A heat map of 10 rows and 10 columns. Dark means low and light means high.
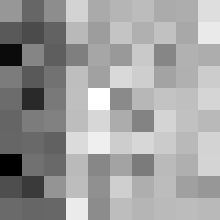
On average the colour sits 60% of the way up the scale. The bottom left is the ninth with the lowest average. The right part is higher, past a seam about 30% of the way across.
